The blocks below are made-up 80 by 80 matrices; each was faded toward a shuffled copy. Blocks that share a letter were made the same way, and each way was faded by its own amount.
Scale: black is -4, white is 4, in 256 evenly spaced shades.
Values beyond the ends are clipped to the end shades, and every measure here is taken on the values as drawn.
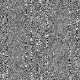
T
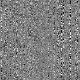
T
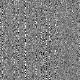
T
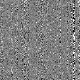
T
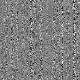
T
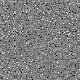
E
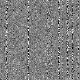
T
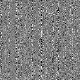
T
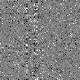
E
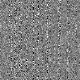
T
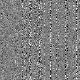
T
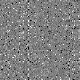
E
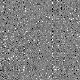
E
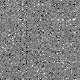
E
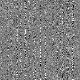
T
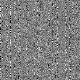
T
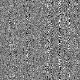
T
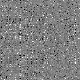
E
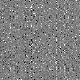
E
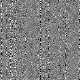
T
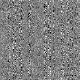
T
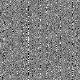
T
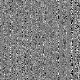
T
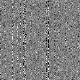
T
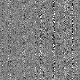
T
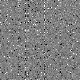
E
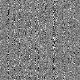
T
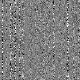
T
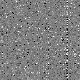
E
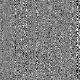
T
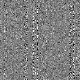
T
